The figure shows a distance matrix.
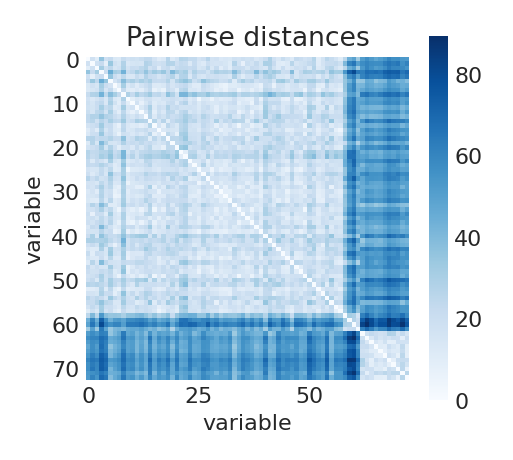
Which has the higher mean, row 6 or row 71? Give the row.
71
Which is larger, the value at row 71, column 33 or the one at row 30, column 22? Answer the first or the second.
the first
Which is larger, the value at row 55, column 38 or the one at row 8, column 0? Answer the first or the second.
the second
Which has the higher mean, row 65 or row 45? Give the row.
65
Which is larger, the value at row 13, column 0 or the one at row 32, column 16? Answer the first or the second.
the first
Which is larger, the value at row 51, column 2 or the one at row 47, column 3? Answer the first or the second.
the first
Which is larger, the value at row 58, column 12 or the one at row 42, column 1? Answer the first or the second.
the first
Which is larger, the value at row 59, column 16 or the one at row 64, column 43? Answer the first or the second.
the second
